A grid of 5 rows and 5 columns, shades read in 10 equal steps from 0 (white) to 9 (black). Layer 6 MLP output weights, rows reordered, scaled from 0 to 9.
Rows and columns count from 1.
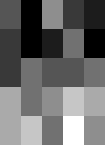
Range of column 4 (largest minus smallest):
7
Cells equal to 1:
0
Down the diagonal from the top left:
6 9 6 2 4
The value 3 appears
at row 4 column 1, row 4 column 5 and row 5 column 1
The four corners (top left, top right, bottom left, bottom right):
6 8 3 4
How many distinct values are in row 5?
5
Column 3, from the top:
4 8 6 4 5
